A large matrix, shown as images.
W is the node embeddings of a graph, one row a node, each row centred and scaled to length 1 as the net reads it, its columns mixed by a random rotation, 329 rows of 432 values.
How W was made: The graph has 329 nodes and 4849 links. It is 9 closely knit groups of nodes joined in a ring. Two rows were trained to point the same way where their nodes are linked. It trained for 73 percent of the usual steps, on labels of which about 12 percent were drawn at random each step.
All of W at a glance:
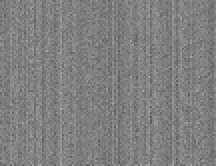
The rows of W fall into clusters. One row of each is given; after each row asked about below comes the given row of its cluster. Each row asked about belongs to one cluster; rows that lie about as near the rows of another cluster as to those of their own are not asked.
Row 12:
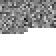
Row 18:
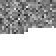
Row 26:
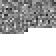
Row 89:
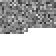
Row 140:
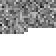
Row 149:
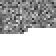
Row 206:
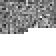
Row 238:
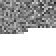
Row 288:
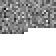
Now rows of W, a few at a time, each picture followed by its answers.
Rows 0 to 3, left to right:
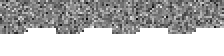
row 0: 18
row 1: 206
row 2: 140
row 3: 26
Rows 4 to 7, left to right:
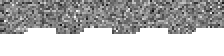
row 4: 18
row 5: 206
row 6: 238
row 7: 238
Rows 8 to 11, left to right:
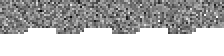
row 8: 238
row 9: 12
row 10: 288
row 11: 206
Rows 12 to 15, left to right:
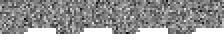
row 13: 140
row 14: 18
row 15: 149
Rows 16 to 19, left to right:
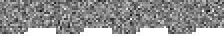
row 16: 238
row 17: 26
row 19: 238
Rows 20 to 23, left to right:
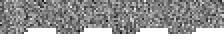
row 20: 140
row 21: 288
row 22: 206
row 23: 26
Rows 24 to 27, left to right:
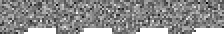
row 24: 26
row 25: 149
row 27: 18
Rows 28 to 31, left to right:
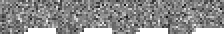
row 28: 206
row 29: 206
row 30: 12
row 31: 149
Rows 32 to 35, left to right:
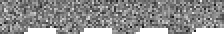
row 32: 140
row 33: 238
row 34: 12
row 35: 206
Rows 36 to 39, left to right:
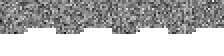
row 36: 18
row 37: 89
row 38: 18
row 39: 140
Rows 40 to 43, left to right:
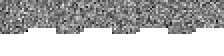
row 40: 206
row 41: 149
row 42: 140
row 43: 26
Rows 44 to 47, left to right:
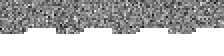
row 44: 288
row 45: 206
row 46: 12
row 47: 26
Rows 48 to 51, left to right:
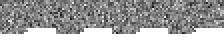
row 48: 12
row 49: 288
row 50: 140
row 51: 18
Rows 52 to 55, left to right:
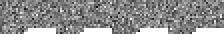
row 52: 149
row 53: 140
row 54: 206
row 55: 288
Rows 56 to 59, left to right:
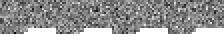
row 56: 18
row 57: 238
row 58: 288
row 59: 149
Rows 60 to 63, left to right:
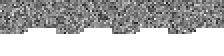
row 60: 12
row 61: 89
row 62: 238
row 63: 206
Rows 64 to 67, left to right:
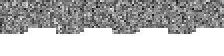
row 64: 149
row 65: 140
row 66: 12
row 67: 149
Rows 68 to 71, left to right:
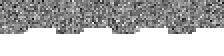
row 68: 149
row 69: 140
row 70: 18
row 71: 238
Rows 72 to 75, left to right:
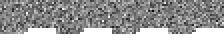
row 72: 238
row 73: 288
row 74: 238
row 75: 89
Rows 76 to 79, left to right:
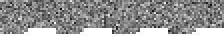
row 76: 89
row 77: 288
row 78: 238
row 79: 18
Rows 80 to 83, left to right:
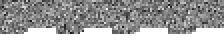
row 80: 26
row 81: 18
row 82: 149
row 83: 149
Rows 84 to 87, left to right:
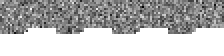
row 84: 18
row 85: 288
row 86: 288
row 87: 206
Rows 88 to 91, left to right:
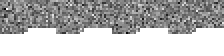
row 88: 288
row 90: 206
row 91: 89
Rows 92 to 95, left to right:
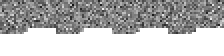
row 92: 12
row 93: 149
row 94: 12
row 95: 238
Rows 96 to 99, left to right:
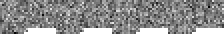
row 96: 18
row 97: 12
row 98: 140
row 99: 140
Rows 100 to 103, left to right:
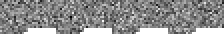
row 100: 12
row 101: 288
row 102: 149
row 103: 238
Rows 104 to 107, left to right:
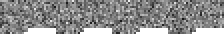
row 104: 89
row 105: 140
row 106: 140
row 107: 288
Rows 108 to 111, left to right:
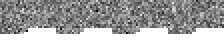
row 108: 206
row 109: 238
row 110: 18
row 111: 140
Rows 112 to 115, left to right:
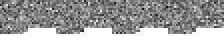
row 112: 149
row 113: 26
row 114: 89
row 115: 26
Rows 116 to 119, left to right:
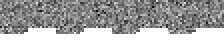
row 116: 238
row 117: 238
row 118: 140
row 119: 12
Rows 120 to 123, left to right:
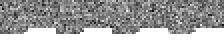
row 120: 149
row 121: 140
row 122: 238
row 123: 12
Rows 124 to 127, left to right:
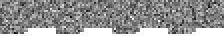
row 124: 18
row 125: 149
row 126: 288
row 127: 140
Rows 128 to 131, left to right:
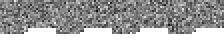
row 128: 89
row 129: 238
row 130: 238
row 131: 18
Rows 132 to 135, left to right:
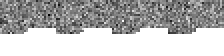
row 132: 89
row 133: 18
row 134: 206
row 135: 206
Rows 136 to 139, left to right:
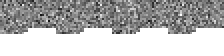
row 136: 12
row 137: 238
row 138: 140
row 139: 12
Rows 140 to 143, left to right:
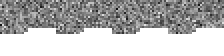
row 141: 238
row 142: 288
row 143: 89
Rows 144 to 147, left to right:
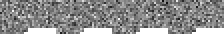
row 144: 288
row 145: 89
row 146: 238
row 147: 26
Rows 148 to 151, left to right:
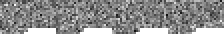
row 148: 12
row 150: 288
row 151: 89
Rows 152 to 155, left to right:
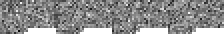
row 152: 206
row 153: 149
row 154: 149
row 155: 149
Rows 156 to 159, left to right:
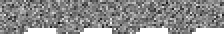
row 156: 12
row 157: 89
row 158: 238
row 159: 288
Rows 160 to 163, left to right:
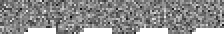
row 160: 26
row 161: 149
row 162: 288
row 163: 288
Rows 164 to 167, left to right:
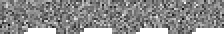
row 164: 89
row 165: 206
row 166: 12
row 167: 288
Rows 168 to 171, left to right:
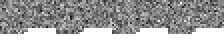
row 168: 238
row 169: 149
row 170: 140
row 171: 149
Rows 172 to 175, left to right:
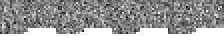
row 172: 140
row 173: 206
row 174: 288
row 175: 206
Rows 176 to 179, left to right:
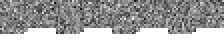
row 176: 238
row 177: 140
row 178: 149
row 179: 26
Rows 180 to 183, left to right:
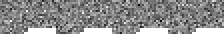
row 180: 26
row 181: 238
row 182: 89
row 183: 89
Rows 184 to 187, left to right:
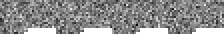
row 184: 18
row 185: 18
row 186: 12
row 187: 288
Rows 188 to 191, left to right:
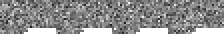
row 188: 12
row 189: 12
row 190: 288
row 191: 149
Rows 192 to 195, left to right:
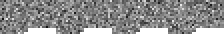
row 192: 238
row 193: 288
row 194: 26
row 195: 18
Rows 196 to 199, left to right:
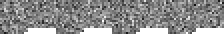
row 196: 140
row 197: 206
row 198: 206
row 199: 238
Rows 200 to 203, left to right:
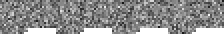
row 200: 12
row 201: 140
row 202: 26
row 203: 18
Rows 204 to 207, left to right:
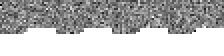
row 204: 149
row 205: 18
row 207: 206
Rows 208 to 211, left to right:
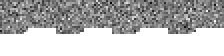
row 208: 149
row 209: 238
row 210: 149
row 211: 206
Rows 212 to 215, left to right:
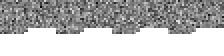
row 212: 140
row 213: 140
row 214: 89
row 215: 12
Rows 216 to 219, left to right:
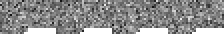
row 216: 149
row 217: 206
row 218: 140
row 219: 140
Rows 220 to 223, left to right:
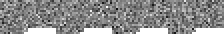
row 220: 89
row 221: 238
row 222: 238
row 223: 140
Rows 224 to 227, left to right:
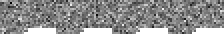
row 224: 89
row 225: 12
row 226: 18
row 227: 18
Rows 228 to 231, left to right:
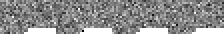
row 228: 89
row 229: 206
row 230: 12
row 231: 238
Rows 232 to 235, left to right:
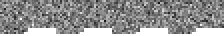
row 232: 288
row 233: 12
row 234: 26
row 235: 12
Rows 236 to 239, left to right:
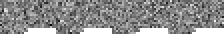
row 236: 140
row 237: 18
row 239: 12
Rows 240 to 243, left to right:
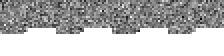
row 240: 12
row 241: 26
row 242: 288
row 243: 149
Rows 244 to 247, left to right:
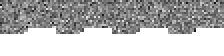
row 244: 149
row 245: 26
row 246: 26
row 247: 26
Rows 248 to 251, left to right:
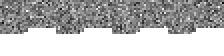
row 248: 26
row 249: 288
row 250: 18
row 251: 238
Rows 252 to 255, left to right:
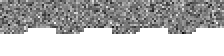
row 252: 89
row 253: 238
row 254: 238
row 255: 18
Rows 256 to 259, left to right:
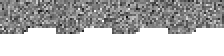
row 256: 238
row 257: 206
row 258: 149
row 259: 206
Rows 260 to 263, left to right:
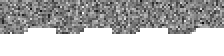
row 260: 89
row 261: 238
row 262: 140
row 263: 149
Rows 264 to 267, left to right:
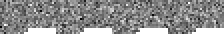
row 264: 238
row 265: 140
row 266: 12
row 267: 206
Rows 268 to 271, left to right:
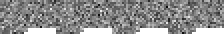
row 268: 18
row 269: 18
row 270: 89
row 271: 18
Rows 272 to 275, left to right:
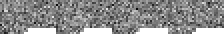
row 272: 140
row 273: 149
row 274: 149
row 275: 140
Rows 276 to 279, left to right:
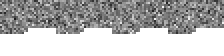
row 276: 288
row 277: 89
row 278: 238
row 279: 149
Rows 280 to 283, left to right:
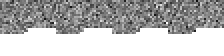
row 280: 89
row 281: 12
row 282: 89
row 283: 26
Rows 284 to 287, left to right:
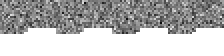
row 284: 12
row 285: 89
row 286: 288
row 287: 140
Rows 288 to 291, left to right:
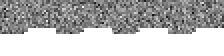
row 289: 18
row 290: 12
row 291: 140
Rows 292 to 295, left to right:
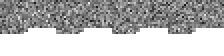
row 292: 206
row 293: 12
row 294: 238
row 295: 149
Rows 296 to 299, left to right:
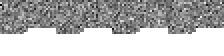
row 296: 149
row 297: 12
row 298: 206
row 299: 238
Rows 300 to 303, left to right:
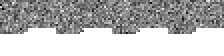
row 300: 149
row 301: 140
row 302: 18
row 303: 288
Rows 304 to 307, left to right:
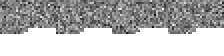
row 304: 206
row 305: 140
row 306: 18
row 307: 238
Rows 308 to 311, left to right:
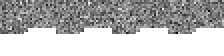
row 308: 206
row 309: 26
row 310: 18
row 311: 89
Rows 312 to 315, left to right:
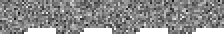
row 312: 288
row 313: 140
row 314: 288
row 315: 238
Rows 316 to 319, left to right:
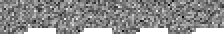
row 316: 238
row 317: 149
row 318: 26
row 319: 149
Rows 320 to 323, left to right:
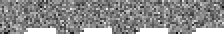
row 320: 140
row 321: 18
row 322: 288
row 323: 89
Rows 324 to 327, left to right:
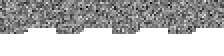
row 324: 18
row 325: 149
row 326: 149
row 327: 149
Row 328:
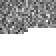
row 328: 206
